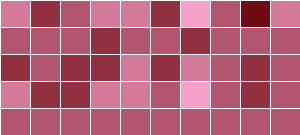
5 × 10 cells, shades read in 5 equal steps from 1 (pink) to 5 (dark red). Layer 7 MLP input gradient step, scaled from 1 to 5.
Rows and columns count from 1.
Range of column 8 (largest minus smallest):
0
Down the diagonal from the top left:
2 3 4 2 3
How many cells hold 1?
2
